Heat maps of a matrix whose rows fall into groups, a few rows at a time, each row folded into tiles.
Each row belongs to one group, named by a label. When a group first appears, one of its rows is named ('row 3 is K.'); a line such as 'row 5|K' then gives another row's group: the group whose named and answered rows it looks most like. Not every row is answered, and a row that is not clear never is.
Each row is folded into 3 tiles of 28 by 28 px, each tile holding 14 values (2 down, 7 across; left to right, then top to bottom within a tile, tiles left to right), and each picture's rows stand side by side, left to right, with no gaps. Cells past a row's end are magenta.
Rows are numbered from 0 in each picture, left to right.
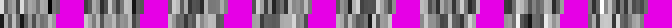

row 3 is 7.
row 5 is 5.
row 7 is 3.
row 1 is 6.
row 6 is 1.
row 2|7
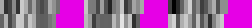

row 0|3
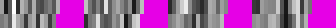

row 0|3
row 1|5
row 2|1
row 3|6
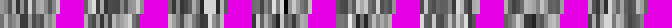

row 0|5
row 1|7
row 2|6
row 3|5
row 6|5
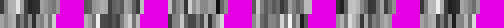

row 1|1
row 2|5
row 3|7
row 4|1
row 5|1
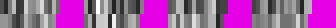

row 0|6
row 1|3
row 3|6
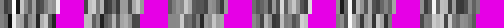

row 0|3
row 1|7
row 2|1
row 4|3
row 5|3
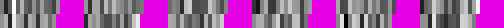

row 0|3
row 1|5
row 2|1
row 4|3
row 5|1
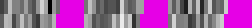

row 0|6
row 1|7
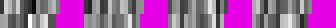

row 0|7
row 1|6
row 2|6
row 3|7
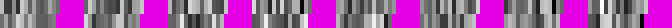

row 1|7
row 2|5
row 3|5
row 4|7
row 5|5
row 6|6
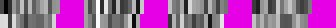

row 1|3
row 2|5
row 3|6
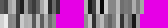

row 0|6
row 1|3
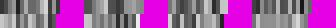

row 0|6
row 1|1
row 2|7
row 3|6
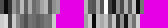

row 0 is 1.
